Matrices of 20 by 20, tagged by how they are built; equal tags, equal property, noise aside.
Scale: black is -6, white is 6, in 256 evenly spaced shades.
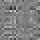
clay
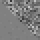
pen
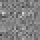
clay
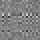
clay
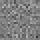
clay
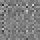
clay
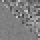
pen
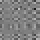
clay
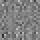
clay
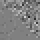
pen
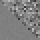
pen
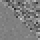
pen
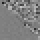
pen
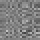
clay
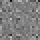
clay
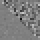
pen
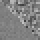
pen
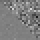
pen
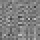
clay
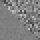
pen
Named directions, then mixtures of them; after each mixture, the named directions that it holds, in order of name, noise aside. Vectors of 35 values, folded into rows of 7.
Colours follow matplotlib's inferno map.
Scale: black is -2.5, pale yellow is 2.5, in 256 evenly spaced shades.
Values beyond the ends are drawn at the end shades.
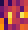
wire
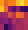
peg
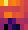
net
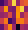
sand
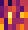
wire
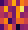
sand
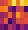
peg, sand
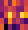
net, wire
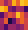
peg, sand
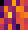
sand, wire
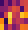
wire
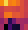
net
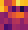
peg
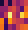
wire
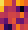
peg, sand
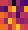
peg, sand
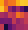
peg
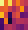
net, wire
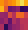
peg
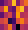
sand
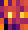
net, wire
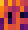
wire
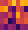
peg, sand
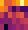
peg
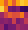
peg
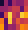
wire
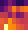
net, peg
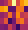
peg, sand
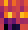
net, wire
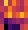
net, wire
